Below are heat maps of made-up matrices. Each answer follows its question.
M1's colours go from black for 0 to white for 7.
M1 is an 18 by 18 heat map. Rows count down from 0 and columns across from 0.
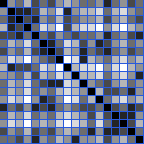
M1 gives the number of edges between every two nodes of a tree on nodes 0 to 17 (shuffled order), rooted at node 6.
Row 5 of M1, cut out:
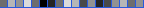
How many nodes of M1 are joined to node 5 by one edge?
2
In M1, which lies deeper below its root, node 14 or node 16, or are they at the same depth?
node 14
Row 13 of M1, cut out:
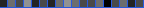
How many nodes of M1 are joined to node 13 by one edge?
4
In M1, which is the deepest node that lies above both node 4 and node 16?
13
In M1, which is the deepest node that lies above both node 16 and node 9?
13
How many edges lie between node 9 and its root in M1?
4
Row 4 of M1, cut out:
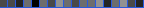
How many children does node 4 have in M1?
2
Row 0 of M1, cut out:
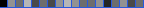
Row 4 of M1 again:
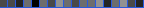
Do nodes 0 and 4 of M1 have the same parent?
yes
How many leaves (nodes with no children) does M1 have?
8
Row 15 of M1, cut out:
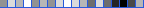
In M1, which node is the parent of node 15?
14
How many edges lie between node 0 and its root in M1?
2
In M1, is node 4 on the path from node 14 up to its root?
no
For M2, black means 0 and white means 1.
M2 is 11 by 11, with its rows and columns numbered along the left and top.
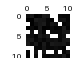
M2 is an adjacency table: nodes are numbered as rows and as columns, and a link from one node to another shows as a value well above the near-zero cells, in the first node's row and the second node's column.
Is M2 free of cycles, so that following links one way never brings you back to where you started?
yes
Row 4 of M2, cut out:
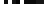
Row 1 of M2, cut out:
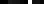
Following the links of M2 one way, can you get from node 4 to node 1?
yes
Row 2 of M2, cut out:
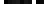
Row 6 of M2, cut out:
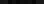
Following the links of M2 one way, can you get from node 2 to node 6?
yes
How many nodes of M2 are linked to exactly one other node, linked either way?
0
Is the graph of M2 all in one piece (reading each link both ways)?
yes
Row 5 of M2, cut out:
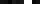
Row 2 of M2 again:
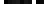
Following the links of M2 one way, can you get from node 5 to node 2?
no
